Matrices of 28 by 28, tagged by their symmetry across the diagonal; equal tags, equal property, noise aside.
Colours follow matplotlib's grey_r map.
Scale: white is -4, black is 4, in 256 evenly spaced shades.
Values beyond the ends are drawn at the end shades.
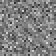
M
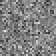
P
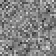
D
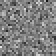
M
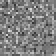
D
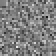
M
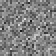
D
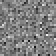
M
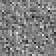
M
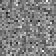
P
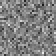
P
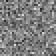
P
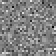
P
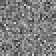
D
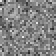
D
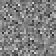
M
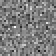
P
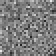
D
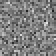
P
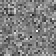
M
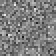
D
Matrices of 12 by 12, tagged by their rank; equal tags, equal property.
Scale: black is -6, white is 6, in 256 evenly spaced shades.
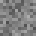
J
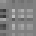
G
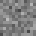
J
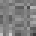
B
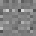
B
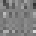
B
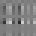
G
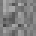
B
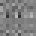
B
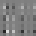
G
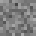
J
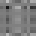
G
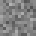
J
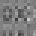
B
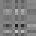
G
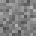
J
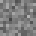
J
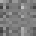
B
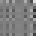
G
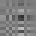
G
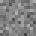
J
